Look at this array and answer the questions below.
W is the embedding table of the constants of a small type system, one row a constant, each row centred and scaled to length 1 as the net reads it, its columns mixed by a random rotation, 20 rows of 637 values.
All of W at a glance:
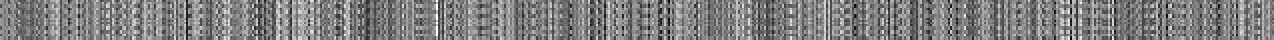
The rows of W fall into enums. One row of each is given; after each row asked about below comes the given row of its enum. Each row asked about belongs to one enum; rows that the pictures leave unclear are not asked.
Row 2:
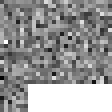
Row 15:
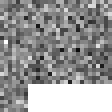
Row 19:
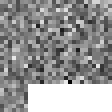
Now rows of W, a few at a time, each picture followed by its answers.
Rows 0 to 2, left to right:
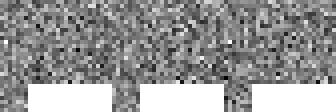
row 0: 15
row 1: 19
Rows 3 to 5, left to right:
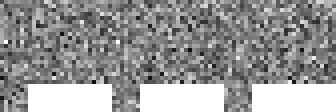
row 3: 2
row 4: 15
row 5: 19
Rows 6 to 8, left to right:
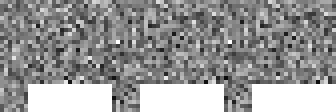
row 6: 19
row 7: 2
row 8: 2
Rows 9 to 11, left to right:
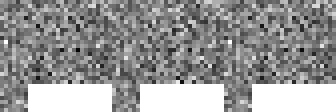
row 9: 15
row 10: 19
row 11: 15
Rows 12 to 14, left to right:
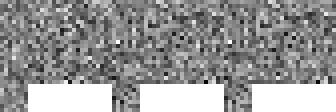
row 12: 19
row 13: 2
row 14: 2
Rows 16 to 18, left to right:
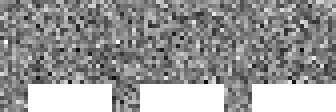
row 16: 15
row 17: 2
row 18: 19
